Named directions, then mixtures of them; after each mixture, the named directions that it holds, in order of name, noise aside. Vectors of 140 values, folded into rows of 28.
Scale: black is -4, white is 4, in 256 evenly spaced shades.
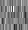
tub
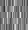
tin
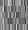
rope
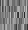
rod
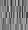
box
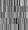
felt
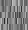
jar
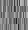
felt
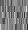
box, jar, rod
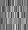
rod, rope, tin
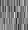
felt, jar, rod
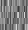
rod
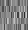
rod, tin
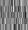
felt, tub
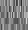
box, tin, tub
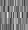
box, tin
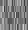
rope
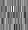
tub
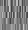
box, rope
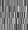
jar, rod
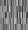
box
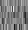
tub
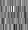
tub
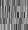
rod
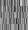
box, felt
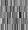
jar, rod, tin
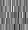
box, tub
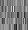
jar, rod, tub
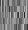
rod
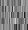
rod, tub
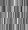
jar, tin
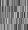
rod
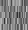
box, jar, rope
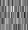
rod, tin, tub
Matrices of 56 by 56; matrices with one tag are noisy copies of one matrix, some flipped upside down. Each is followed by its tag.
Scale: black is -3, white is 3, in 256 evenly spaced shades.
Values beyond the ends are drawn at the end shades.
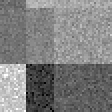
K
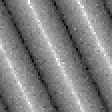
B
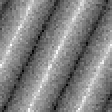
B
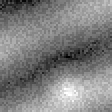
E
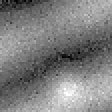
E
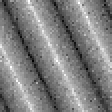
B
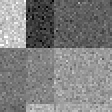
K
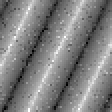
B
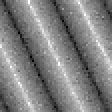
B
